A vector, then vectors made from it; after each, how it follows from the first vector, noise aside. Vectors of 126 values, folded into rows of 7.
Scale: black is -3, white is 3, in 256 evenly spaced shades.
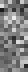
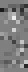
partly zeroed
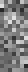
copied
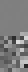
partly zeroed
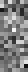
copied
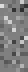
partly zeroed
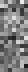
copied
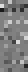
partly zeroed
